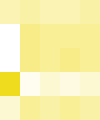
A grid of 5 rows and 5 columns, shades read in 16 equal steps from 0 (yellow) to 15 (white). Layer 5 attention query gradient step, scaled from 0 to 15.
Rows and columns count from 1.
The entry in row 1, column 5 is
9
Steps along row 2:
down up same same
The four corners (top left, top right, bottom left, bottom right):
10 9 12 9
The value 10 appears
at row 1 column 1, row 1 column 3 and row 1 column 4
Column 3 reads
10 8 8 12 9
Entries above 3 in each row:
5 5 5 4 5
